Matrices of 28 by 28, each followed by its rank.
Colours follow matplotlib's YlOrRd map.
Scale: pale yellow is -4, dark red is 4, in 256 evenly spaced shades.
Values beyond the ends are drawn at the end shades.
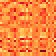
three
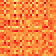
three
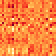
three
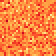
full rank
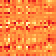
three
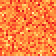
full rank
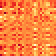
three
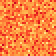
full rank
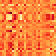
three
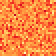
full rank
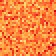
full rank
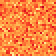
full rank
